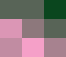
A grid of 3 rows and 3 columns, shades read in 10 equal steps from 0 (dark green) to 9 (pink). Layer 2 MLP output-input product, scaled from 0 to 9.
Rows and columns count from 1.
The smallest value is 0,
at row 1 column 3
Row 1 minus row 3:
-4 -6 -6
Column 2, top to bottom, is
3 5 9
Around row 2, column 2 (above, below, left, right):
3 9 8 3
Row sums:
6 16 22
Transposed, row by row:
3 8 7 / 3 5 9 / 0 3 6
